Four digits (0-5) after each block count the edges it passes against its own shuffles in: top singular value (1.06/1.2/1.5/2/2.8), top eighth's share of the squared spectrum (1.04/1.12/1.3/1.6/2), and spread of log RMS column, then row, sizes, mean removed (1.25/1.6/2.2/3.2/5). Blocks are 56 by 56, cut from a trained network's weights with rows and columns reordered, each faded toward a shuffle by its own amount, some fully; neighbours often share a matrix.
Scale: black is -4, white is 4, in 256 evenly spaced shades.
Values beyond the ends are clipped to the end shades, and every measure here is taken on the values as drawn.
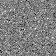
0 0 0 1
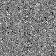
1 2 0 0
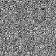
3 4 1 2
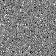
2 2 0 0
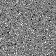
0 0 0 0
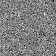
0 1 0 0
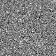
1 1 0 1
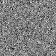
1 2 0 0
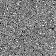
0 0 0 0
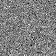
1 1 0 0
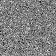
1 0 0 0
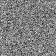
0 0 0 0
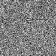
2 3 1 0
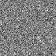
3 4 1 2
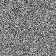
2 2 0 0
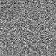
3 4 2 2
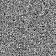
1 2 0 0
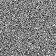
0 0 0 0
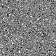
0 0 0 0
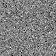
0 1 0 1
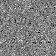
1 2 0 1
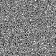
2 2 0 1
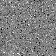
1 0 0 0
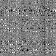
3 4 0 3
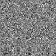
2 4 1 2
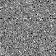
2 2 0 1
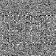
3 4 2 2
